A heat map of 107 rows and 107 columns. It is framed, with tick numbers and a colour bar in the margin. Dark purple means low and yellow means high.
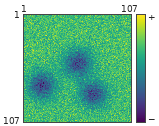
No single row or column stands out from its neighbours. No regular stripes run through it. Three dips sink into the field. The halves do not mirror each other.
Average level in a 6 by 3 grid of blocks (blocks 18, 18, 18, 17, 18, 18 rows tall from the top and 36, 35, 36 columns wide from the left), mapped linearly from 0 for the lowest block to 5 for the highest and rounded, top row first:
555
545
405
124
123
544
